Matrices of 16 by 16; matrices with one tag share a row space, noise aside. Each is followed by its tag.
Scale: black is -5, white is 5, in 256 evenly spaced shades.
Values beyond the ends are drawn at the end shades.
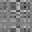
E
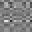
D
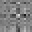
E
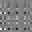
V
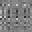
V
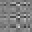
E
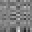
E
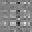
E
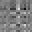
E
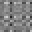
D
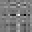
E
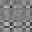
D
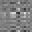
E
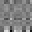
D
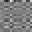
D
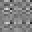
D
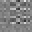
E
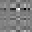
E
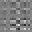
E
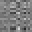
E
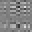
E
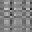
D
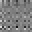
V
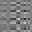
E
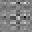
E
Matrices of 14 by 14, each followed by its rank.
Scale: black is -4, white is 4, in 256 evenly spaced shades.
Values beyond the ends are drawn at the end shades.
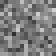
full rank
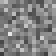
full rank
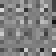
two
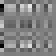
one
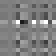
one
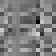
two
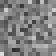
full rank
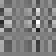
one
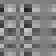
one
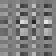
one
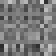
two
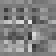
two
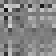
two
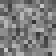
full rank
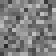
full rank
